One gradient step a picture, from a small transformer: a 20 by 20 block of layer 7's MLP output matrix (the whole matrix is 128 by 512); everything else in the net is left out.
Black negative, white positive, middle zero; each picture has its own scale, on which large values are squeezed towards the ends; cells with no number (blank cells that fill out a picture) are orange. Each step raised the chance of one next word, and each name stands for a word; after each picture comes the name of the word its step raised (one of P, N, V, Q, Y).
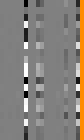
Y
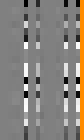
Y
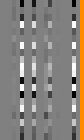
Y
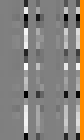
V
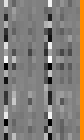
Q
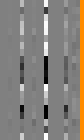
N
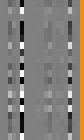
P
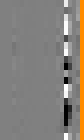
N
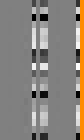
V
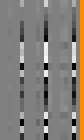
Q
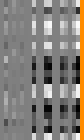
N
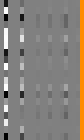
V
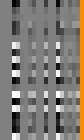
P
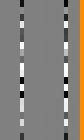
Y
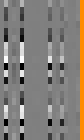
Q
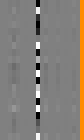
P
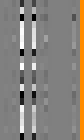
V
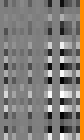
P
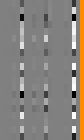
V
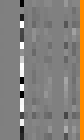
Y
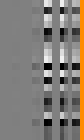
Q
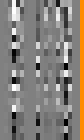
Q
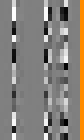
Q
